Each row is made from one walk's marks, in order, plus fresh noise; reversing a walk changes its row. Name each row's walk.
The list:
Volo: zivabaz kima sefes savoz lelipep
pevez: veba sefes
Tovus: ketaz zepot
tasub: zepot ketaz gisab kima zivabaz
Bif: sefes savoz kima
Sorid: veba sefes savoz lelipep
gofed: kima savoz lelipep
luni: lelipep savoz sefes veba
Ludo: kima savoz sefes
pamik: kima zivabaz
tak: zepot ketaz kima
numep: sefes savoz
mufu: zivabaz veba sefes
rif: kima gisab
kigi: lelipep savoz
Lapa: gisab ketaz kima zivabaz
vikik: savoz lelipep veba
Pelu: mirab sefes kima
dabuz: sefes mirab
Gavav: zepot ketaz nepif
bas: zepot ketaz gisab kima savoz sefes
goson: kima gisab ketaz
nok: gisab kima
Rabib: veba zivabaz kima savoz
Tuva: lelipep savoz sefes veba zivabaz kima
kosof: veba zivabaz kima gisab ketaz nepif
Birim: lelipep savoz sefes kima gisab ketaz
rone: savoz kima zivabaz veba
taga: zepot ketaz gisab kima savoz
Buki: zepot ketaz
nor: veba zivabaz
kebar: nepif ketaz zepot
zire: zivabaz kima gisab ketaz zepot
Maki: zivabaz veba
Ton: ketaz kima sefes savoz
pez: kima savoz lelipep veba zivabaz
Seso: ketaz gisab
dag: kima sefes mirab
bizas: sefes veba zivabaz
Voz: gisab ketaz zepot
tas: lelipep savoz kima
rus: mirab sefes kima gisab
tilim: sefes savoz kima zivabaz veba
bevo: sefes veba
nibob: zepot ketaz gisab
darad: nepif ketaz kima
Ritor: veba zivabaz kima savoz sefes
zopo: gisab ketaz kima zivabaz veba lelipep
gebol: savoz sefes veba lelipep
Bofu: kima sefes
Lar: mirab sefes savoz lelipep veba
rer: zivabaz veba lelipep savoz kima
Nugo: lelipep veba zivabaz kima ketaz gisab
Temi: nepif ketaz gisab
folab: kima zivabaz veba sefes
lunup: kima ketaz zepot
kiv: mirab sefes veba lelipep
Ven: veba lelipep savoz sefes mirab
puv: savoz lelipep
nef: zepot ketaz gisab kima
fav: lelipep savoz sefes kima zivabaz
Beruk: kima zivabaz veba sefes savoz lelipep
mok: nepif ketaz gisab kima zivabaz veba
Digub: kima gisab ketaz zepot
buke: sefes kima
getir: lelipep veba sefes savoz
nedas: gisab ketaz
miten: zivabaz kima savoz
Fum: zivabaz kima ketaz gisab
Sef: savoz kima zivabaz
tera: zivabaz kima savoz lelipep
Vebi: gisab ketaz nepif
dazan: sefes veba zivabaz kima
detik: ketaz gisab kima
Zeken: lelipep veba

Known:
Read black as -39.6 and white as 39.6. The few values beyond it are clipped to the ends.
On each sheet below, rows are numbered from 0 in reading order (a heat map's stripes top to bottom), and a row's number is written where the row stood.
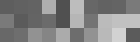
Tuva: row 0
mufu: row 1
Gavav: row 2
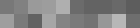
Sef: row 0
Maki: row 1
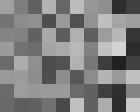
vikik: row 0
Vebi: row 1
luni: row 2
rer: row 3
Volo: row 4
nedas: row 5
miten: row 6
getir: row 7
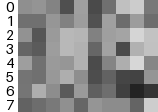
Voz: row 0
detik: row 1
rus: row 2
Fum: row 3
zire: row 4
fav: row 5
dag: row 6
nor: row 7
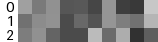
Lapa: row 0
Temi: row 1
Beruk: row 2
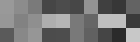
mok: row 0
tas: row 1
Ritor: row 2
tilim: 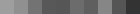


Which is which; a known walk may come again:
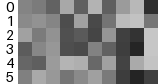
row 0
luni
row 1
Voz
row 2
Lapa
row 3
Ritor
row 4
Fum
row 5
tera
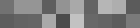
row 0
Bif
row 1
Tuva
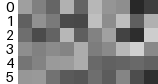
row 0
vikik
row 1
Sorid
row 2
Nugo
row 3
Buki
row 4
Sef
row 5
tilim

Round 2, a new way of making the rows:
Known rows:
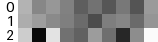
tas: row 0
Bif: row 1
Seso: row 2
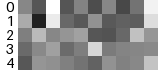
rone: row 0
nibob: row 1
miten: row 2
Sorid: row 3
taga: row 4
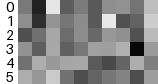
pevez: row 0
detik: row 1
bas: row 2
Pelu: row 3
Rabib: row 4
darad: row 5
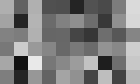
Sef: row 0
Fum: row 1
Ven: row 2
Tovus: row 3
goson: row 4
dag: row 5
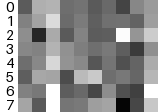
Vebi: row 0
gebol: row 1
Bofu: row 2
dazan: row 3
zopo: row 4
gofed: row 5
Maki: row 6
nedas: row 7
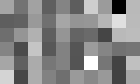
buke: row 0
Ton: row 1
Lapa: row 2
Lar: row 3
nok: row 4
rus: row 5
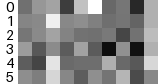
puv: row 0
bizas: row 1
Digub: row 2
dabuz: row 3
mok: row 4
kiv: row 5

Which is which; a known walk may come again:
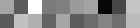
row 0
nedas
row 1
Ludo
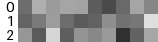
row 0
Rabib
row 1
tasub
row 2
Birim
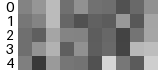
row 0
Tuva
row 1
Gavav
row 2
kosof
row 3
Lapa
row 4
nef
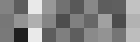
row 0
folab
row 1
kebar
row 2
pevez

